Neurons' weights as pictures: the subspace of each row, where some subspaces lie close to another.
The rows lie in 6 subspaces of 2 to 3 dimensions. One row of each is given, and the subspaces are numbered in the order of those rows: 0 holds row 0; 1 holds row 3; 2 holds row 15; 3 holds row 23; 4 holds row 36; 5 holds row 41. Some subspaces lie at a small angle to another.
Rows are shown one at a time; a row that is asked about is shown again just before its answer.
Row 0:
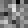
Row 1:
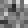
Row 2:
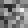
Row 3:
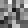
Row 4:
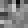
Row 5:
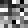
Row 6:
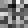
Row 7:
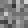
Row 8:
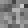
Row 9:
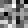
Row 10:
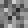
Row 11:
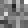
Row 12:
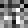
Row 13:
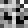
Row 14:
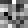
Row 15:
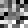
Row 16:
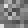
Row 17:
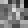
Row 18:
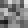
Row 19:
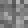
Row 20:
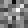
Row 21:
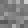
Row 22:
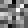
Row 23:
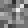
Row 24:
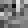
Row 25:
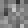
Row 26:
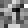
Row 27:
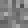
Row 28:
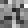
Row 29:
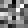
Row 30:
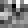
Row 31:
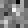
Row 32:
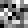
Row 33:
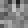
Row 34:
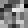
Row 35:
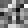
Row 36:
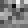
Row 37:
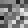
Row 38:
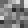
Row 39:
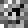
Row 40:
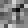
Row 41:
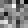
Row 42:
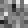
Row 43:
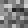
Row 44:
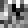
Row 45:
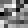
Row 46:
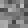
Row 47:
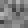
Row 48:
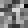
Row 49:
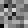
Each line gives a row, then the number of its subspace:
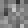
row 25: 0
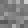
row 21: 2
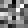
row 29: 3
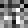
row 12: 1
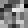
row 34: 2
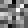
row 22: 3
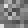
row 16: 4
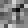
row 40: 3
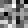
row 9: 5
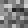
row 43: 2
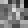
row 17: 1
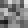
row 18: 2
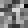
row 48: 0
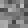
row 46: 2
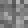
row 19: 1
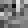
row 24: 4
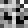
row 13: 1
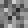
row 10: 3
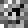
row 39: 4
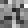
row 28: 1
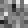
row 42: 5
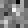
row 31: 0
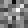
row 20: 3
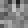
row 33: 4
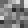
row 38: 2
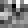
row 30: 4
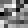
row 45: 3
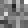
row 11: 5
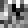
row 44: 4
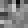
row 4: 4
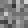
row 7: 5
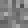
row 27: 1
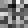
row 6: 0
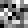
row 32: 4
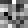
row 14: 1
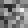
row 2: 2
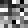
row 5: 1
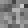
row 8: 5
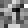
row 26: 0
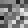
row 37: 2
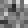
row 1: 5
